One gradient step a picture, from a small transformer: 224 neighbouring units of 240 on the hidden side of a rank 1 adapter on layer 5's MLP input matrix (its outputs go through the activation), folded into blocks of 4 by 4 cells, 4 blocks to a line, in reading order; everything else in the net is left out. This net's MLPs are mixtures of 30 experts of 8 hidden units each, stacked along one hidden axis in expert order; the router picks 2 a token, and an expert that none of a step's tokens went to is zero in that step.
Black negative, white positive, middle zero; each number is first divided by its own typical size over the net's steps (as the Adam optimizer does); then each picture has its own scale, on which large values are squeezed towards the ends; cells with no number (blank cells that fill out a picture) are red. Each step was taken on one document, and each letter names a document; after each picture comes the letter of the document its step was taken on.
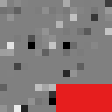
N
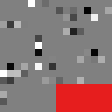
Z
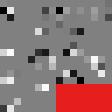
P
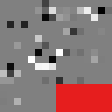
Z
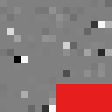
N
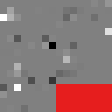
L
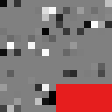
P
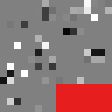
Z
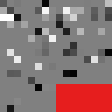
P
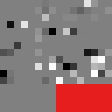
Z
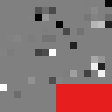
N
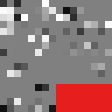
P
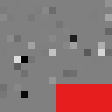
N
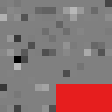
N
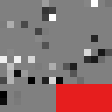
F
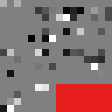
P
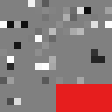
Z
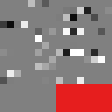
Z
